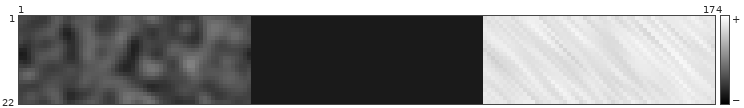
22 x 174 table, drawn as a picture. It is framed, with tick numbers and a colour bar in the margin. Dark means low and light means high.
The table splits into one row of 3 panels. Panel 1,1: low, blotchy. Panel 1,2: very low, flat. Panel 1,3: very high, slanting down to the right, faint in contrast.
